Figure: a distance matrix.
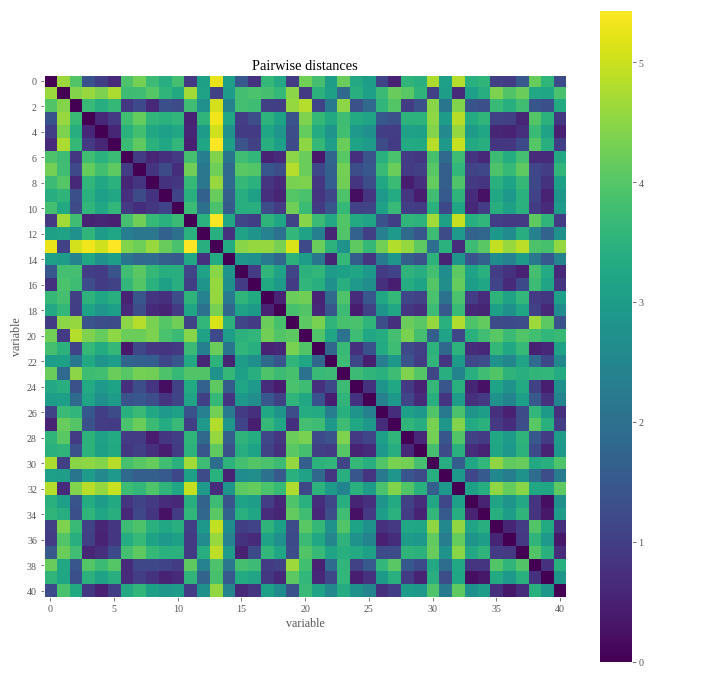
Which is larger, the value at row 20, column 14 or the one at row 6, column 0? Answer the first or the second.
the second
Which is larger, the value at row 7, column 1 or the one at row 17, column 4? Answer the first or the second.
the first
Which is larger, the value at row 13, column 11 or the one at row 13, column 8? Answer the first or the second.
the first
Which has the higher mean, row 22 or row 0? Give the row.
0
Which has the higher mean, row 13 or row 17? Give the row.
13
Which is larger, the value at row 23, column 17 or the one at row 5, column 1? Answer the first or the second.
the second
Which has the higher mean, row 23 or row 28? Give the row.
23
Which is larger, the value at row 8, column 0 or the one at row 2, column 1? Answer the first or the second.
the second
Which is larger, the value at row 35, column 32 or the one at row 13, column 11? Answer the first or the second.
the second
